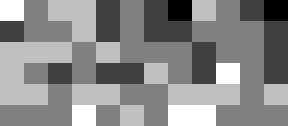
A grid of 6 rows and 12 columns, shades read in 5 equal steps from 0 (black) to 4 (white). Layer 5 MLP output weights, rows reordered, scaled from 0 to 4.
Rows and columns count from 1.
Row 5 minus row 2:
2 1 0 0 2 0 1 2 1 1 0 2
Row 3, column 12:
1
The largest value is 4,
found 5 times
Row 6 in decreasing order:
4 4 4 3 2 2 2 2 2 2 2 2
